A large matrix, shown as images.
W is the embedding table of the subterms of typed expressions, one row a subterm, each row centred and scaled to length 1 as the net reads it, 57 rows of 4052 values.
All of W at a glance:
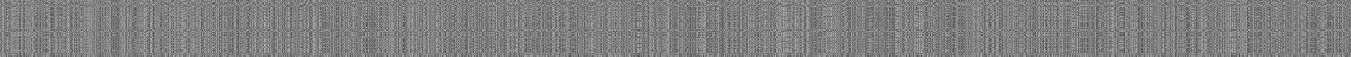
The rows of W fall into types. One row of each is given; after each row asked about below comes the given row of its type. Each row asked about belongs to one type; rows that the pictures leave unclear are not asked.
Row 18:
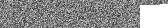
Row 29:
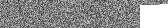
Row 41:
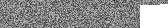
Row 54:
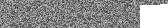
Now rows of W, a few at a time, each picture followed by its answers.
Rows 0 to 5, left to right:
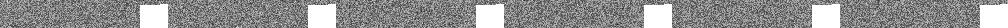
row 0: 41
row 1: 54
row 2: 18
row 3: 18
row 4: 29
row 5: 54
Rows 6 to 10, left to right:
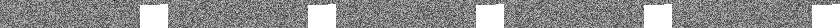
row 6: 41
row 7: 18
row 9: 54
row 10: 41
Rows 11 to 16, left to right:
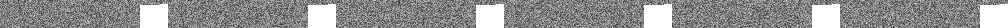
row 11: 29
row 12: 18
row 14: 54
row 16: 41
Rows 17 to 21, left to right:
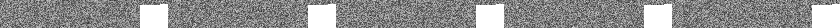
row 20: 54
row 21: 54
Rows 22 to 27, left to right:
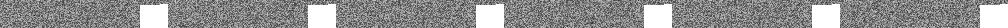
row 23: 41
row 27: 18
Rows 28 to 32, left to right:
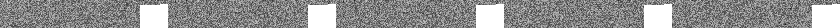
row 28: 41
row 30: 29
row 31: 41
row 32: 18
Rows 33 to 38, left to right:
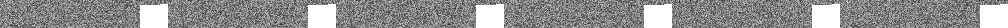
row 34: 18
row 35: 18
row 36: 54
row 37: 29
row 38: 41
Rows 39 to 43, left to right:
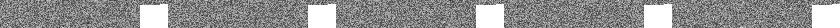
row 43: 41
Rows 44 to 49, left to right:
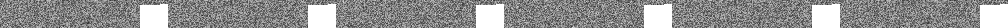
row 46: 41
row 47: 54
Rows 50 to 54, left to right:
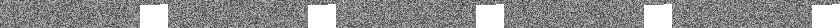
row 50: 18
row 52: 41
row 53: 29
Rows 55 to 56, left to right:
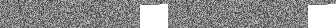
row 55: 29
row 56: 29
